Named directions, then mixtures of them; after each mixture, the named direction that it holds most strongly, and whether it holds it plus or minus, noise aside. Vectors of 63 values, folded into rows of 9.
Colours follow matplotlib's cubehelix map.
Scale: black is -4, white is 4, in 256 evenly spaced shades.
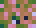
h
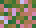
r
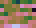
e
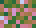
r, plus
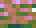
e, minus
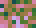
h, minus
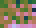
e, plus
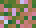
r, plus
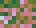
r, plus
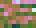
e, minus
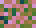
r, minus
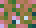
h, minus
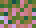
r, plus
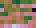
e, plus
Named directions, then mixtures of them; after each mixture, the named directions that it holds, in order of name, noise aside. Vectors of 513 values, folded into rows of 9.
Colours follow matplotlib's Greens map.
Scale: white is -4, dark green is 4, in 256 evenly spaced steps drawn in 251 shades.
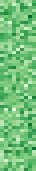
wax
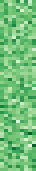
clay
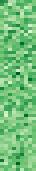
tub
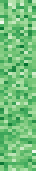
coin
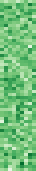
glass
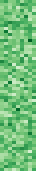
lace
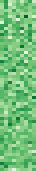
coin, lace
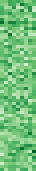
coin, lace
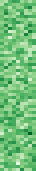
clay, lace, tub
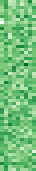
coin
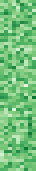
lace, wax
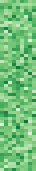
lace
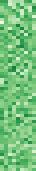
coin, tub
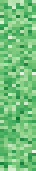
coin, glass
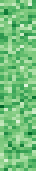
clay, wax
